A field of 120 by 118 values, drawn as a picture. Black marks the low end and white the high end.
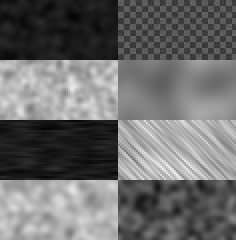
The table splits into 4 rows of 2 panels. Panel 1,1: very low, blotchy, faint in contrast. Panel 1,2: low, checkered. Panel 2,1: high, blotchy. Panel 2,2: middling, smooth. Panel 3,1: very low, streaked across, faint in contrast. Panel 3,2: high, slanting down to the right. Panel 4,1: high, blotchy. Panel 4,2: low, blotchy.
